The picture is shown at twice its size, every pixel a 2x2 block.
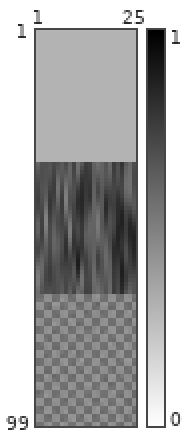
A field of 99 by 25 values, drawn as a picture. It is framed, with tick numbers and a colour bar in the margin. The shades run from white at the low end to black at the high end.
The table splits into 3 rows of 1 panel. Panel 1,1: low, flat. Panel 2,1: high, streaked downward. Panel 3,1: middling, checkered.
